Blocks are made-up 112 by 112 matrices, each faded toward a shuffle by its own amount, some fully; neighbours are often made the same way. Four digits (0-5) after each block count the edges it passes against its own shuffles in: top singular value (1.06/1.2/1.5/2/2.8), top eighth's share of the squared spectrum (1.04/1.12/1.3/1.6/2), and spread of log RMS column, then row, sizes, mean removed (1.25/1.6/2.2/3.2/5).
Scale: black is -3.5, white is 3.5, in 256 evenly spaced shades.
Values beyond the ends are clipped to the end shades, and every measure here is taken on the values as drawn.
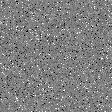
0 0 0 0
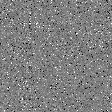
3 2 0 0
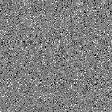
4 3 2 1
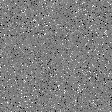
0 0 0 0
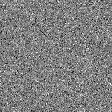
3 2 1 0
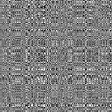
5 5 4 4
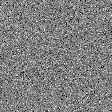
2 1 0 0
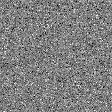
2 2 0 0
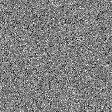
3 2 0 0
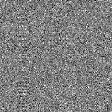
4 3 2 1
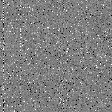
3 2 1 0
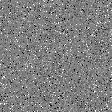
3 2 1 0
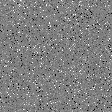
0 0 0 0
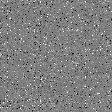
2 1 1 1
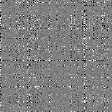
3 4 4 4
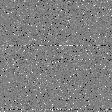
2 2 0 1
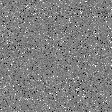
1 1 0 1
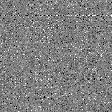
4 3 1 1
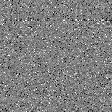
3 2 0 1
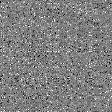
4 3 1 2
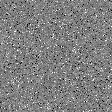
2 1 0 0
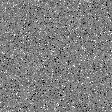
0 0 0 0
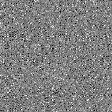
4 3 1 2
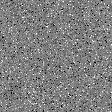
0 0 0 0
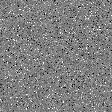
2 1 0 0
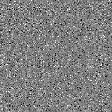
4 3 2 2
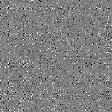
4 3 2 2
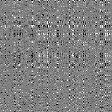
5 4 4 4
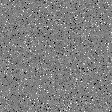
2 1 0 0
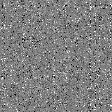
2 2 2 1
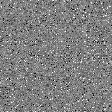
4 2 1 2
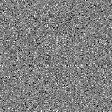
4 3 2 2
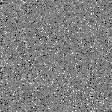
3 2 0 0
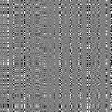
5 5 5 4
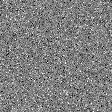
0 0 0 0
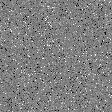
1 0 0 0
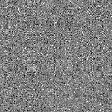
4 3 2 2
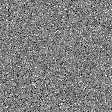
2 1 0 0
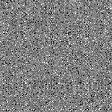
4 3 2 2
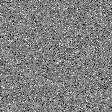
2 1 0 0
